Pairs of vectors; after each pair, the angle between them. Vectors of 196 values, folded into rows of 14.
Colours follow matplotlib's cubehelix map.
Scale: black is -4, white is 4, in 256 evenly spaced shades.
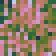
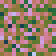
orthogonal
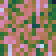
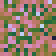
orthogonal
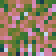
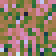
nearly opposite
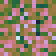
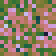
partly aligned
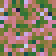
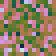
partly aligned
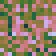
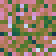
nearly opposite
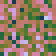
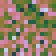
partly aligned
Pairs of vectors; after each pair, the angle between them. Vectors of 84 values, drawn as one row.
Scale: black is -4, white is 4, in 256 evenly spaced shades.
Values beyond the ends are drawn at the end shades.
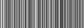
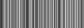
partly opposed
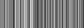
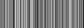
nearly parallel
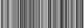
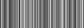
nearly opposite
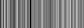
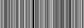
partly opposed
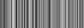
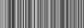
nearly opposite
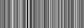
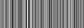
nearly opposite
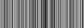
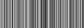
nearly parallel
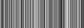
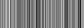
partly opposed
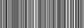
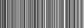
partly opposed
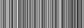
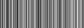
nearly opposite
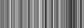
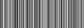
orthogonal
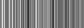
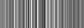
orthogonal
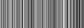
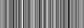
partly opposed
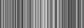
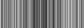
nearly opposite
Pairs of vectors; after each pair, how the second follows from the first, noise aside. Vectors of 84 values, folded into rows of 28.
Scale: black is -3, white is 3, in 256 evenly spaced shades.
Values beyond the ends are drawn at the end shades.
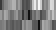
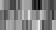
negated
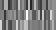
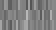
shrunk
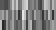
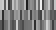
shuffled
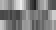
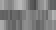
shrunk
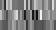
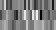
negated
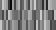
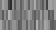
shrunk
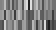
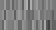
shrunk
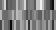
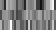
negated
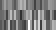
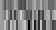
negated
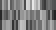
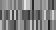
shuffled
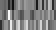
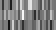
shuffled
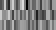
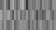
shrunk
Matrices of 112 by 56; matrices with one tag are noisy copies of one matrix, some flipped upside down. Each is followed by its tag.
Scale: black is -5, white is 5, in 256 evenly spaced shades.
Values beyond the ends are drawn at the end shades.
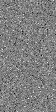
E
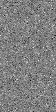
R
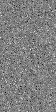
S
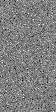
E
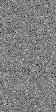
R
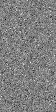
S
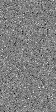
E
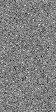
E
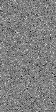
R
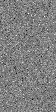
E
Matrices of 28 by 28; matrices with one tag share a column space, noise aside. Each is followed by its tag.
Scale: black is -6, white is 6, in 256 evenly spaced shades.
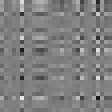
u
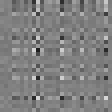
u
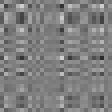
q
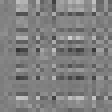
u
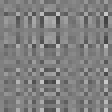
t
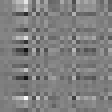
u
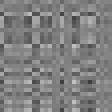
t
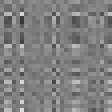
t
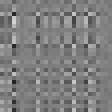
t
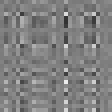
t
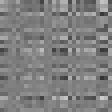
u
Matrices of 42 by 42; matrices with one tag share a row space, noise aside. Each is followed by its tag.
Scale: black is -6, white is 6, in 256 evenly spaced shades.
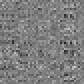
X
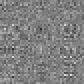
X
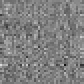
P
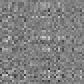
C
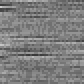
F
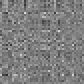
C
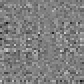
P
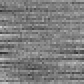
F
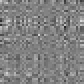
P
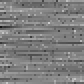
F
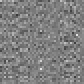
X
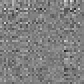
X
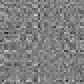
P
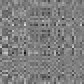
C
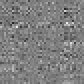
X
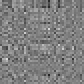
C
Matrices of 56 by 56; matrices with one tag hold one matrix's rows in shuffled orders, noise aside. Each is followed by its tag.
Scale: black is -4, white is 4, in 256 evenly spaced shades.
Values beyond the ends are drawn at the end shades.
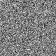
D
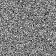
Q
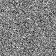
D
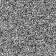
Q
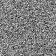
Q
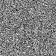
D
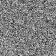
Q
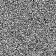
Q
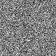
D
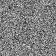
D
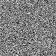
D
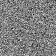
Q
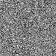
D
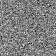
Q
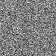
D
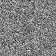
D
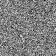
Q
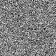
Q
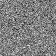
D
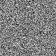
D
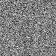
D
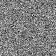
Q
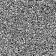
Q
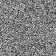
Q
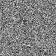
D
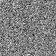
D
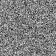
Q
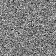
Q
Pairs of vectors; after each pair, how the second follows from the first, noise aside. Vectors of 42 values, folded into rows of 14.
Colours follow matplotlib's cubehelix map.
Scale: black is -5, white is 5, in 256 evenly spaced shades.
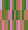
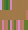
partly zeroed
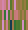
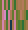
sign-scrambled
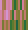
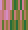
copied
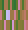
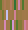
partly zeroed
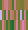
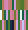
scaled up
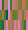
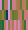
copied
